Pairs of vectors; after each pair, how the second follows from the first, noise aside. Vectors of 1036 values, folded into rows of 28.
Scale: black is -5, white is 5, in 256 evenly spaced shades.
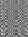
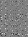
partly zeroed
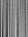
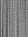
shrunk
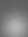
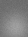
shrunk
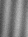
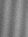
shrunk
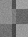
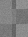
shrunk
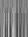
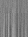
shrunk
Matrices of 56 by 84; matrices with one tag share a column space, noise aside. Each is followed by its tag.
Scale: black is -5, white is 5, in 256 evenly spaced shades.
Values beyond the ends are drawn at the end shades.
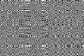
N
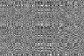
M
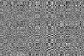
M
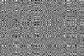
N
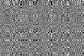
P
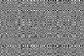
N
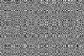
N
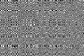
N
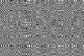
N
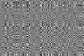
M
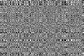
P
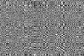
M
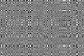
N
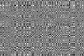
M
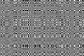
N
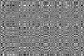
M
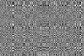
M
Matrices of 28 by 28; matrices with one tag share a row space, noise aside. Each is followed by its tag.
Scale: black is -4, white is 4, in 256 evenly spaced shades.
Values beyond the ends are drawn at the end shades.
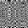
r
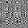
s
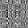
s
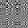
s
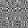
s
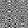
r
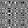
r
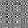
s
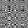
r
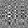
r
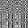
s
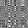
r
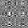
r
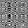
r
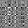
r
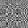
s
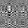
r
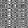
r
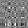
r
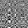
r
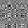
r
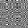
s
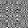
s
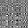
s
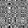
r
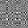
s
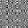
s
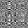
r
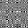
s
